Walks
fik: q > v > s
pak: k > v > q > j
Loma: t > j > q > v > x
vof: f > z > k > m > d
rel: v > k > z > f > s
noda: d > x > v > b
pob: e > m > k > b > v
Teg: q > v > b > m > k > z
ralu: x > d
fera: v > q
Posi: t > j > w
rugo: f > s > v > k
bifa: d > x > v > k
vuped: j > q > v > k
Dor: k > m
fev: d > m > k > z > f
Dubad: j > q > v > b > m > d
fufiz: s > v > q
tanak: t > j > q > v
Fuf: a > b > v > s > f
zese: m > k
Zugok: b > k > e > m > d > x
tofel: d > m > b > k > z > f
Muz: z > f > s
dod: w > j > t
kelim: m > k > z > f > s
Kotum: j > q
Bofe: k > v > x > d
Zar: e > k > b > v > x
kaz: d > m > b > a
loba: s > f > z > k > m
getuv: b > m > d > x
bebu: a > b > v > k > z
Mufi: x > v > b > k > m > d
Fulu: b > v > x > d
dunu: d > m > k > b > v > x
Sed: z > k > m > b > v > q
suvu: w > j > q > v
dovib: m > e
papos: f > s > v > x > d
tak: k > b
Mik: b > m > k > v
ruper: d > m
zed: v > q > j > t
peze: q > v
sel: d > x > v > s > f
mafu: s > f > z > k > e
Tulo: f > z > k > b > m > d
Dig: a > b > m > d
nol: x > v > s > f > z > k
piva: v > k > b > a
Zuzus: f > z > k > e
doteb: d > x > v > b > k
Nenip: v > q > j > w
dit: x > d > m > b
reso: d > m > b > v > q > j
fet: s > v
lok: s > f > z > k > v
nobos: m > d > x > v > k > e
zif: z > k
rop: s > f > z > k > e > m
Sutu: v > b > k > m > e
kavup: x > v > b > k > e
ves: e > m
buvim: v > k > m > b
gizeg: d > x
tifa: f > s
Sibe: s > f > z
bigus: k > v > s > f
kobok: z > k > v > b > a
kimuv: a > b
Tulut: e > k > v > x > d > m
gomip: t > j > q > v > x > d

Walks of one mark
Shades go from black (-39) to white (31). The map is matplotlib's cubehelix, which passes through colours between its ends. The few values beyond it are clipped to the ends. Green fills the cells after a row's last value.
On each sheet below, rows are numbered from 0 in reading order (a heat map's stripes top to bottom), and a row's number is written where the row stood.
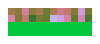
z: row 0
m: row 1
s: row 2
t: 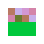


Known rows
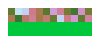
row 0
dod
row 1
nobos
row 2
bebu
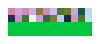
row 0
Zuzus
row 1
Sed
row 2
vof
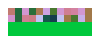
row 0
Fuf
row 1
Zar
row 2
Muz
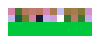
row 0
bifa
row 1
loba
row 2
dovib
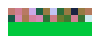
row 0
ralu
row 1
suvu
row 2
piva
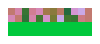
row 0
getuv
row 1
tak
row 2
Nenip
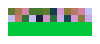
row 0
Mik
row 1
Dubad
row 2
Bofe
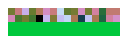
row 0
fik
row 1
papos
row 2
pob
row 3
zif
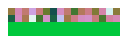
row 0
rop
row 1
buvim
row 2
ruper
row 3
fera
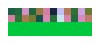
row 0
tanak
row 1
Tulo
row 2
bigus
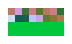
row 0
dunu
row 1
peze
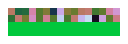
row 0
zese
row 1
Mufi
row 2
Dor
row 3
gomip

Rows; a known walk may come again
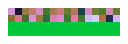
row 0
doteb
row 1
zif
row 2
Dig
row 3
pob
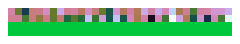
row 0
dit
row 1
gizeg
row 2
rugo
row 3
buvim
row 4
ralu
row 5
mafu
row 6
Zugok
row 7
Zuzus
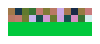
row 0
kaz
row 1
Fulu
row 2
kobok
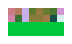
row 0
tifa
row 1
Sutu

